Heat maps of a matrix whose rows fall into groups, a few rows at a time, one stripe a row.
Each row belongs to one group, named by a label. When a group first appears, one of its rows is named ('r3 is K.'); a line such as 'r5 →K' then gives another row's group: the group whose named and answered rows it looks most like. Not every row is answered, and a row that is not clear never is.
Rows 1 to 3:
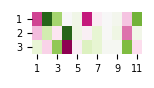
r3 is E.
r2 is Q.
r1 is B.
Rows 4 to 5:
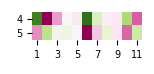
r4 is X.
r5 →B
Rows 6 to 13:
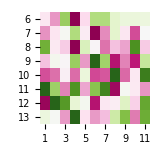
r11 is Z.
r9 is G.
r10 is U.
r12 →B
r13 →Q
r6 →E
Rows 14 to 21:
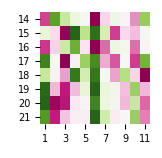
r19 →X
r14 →B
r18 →Z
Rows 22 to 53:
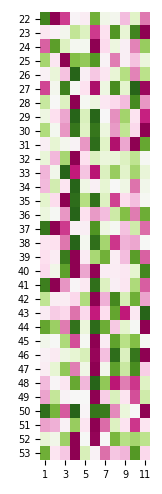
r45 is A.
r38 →G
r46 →A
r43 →U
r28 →E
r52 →A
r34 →Q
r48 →G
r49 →B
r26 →Q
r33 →A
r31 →G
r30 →Z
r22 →X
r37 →X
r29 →Z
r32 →E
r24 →B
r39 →E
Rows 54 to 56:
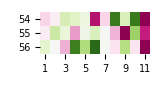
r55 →E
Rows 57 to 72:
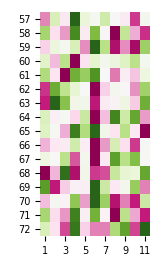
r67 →A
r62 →B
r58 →Z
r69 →X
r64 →A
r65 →Z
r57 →Q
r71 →Z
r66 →B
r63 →B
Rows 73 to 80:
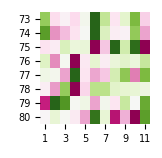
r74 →X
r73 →X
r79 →B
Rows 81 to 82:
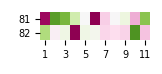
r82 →E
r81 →B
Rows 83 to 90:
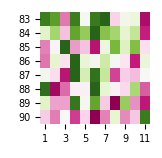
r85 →A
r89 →Z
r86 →Q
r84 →Z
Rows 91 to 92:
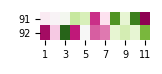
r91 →A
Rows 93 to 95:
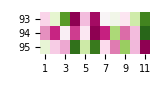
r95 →Z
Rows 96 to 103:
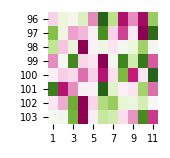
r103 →E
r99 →A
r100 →U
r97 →G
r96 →G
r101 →X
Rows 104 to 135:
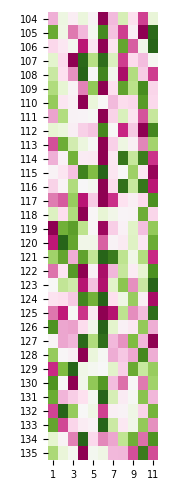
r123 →U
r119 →B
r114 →A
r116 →A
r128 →E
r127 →Z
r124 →Z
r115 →Z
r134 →Q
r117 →U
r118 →E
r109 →A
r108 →Z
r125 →U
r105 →G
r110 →E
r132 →B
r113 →B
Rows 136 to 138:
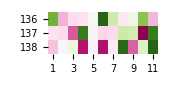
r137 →Q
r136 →X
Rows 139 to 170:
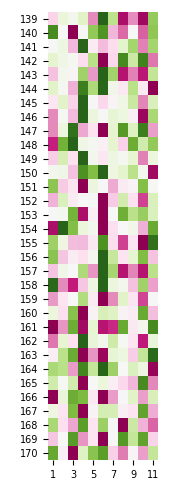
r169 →A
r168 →Z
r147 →A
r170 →G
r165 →E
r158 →X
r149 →Q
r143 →G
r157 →G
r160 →E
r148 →B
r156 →X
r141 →Q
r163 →U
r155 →G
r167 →E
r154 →B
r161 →U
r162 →Q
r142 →A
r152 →B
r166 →B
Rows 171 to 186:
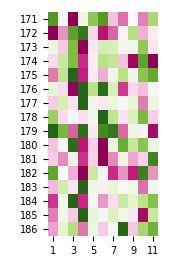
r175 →U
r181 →U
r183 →Q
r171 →G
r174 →E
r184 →U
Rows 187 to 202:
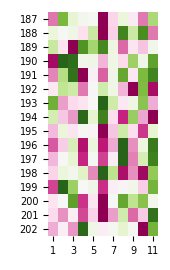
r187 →B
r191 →U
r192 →E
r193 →X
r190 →B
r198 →G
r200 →A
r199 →B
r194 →Z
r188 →A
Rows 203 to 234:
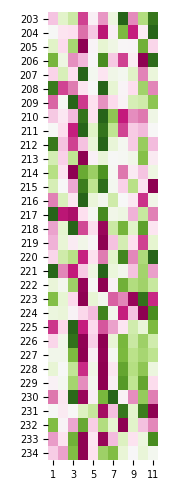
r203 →U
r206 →G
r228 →A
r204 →U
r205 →E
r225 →U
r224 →G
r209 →U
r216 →Q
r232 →Z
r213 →E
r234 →E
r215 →Z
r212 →X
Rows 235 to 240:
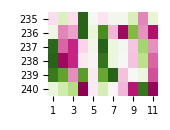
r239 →Z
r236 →Z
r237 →X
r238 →X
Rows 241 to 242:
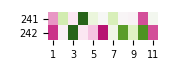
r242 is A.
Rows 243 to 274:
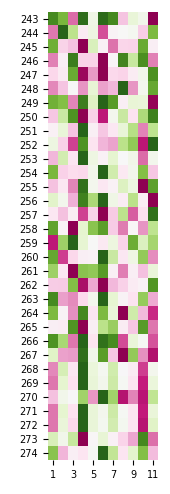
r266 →Z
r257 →U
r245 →E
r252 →Q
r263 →X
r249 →Z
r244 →B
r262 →U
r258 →G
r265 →E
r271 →Q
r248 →U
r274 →X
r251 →Q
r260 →X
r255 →Q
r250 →U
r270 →G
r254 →X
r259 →B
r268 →Q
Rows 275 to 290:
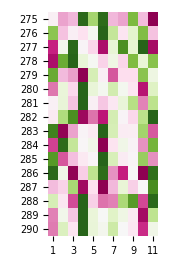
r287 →U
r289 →Q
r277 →A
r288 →Q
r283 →X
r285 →X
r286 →G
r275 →Z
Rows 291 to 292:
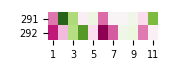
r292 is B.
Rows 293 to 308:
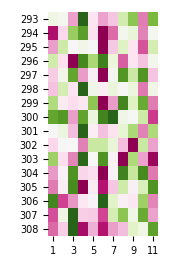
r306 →X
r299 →A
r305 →U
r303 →Z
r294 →B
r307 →A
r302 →E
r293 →Q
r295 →B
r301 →Q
